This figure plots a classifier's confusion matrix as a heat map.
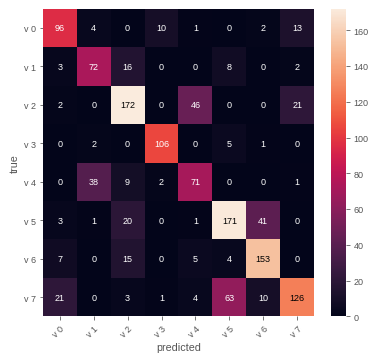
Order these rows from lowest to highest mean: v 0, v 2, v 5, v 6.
v 0, v 6, v 5, v 2
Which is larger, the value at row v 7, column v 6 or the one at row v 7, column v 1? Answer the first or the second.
the first
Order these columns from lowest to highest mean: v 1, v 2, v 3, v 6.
v 1, v 3, v 6, v 2
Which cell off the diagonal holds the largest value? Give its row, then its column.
v 7, v 5
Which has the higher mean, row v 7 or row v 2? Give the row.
v 2
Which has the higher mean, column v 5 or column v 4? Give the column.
v 5
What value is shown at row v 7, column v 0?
21
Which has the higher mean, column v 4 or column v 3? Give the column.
v 4
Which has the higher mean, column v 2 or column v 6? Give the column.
v 2
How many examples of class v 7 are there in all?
228
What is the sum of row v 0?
126
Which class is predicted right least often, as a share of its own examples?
v 7
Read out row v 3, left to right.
0 2 0 106 0 5 1 0
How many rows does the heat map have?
8
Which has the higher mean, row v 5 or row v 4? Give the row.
v 5
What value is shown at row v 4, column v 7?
1
